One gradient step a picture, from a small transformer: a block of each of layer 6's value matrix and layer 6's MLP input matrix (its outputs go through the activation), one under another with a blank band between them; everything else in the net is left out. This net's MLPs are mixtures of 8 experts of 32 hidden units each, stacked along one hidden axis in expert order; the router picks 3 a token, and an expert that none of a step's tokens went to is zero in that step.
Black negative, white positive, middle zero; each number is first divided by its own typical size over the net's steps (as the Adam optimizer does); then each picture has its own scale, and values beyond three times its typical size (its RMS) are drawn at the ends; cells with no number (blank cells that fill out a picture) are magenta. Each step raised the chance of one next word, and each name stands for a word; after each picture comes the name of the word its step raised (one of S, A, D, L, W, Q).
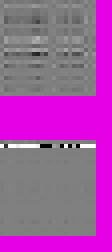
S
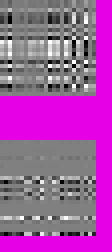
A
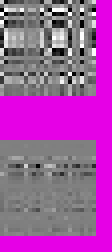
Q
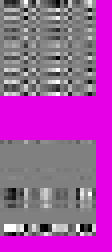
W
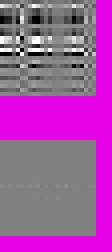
S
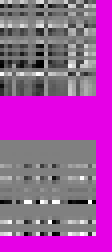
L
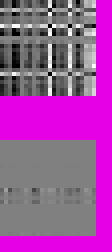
L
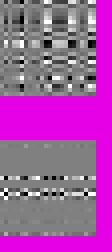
A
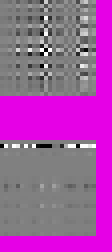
S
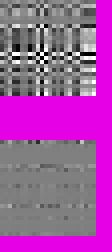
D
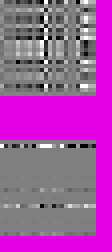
A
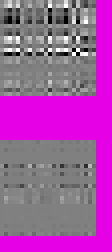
S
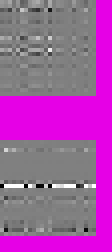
S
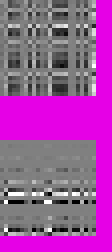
L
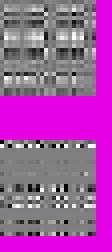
Q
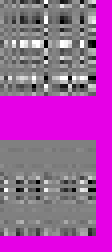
A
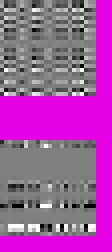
W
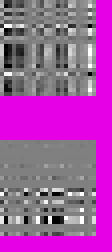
L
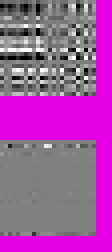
W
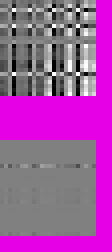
L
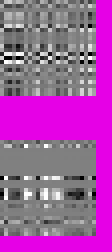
D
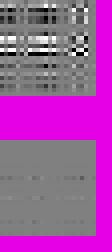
S
